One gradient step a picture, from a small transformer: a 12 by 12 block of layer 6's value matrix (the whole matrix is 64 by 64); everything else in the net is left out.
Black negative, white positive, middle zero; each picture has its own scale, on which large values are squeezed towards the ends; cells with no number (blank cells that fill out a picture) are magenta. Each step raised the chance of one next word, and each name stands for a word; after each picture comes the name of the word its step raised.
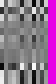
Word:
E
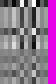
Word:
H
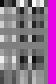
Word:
H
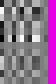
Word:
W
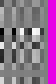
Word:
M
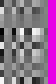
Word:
M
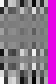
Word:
E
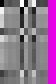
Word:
H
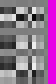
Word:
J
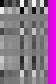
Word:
H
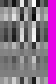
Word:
W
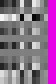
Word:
J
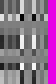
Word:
J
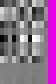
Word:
W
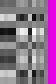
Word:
M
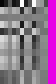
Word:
H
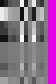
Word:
W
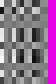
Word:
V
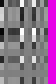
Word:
M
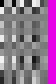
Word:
H
